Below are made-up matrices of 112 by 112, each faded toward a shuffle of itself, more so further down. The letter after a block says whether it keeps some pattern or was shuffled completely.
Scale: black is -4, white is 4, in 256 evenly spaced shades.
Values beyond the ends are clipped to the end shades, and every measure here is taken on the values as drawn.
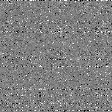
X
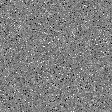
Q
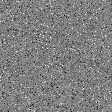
Q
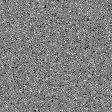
Q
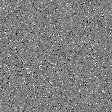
Q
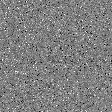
Q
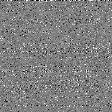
X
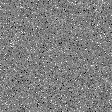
Q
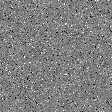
Q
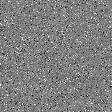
Q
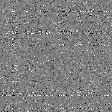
X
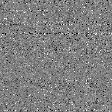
X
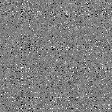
X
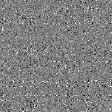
X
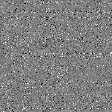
X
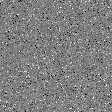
Q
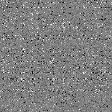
X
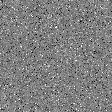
Q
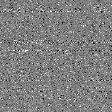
X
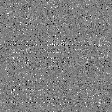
X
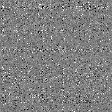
X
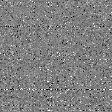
X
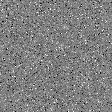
Q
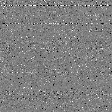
X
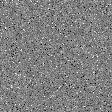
Q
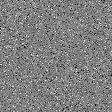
Q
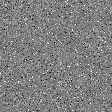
Q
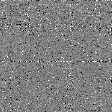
X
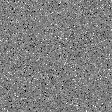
Q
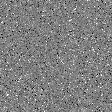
Q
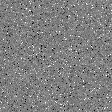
Q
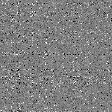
X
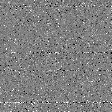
X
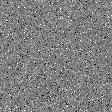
Q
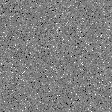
Q
